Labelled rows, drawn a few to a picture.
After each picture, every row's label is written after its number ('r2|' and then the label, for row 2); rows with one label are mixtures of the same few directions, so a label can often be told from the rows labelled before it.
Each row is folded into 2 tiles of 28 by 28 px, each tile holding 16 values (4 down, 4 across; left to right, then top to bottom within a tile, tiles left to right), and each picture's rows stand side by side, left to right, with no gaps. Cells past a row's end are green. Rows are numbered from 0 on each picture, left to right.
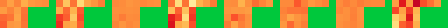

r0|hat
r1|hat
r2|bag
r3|hat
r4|bag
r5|bag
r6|hat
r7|hat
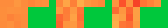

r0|bag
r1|hat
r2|hat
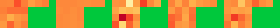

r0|bag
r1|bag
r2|bag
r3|hat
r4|bag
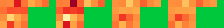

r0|bag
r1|bag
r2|bag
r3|bag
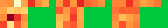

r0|bag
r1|hat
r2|bag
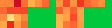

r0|bag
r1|hat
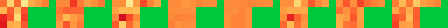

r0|hat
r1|bag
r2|bag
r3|bag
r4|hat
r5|bag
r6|hat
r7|hat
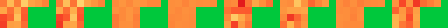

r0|hat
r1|hat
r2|hat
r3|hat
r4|bag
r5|bag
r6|hat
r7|hat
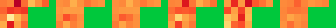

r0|bag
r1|bag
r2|bag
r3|bag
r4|hat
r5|bag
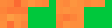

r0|bag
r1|bag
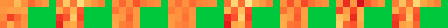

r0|bag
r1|hat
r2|hat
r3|hat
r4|hat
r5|hat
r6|hat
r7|hat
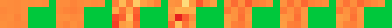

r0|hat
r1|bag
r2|hat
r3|bag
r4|hat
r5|hat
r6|hat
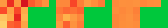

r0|hat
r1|bag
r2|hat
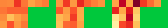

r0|bag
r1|hat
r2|hat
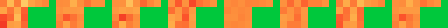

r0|hat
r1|bag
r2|bag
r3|hat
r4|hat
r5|hat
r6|hat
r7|bag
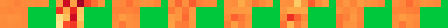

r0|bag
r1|hat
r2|bag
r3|hat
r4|bag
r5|bag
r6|hat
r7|bag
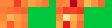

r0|bag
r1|bag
